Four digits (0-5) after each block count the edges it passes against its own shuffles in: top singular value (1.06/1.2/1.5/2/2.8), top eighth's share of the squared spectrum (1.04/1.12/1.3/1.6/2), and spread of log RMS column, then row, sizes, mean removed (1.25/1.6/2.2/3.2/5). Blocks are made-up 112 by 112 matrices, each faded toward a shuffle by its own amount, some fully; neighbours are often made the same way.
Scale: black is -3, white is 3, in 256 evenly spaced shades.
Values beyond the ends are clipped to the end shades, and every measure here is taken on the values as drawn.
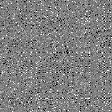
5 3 2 2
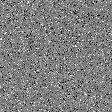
0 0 0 0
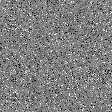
2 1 0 0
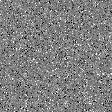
2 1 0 0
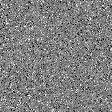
2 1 0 0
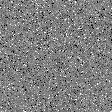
1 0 0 0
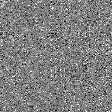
3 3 2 1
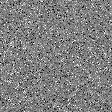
2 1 0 0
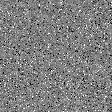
1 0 0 0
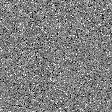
0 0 0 0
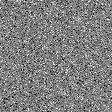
1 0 0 0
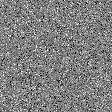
0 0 0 0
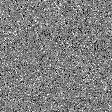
1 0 0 0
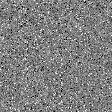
0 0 2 0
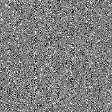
1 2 3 0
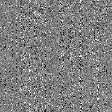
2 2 4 0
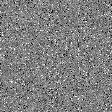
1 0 2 0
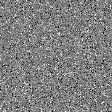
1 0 2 0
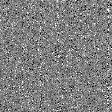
1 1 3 0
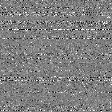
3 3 0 4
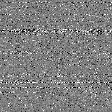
2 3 0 3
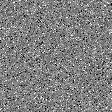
1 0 0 0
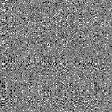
4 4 2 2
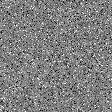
1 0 0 0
